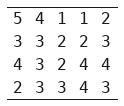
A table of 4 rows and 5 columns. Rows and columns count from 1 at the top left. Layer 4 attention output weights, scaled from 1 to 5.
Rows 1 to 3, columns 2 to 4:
4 1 1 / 3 2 2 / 3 2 4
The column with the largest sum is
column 1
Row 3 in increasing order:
2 3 4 4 4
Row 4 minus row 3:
-2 0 1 0 -1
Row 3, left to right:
4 3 2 4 4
